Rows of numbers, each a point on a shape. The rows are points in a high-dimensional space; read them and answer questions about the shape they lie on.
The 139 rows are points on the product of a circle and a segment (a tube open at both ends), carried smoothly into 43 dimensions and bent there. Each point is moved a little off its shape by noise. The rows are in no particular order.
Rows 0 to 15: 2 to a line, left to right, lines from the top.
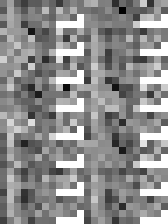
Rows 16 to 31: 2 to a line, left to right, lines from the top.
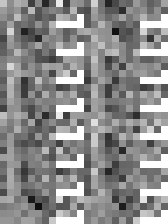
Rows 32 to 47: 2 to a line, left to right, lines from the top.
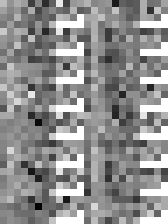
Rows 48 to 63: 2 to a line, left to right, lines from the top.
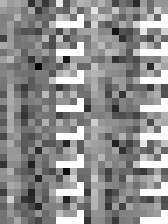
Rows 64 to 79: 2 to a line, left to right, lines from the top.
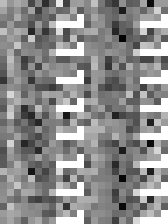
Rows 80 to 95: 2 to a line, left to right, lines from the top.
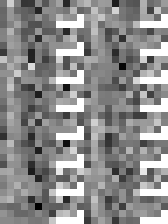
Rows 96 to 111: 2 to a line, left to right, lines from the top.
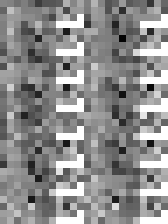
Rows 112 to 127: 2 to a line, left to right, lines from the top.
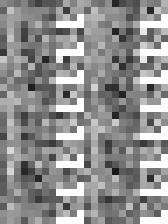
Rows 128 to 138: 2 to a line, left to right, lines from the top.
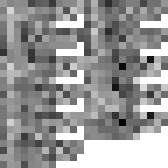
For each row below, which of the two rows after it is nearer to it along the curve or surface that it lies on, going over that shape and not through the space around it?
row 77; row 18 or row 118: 18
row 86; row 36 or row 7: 7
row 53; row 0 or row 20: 20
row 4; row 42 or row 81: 81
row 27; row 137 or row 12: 137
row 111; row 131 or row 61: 61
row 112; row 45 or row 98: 45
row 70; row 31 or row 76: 76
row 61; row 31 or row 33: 33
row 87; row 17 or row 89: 89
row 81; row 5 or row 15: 5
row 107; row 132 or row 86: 86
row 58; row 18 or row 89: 18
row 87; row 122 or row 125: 122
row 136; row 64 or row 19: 19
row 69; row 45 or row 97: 45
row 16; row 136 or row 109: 109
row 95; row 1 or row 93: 1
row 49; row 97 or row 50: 50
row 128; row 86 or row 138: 138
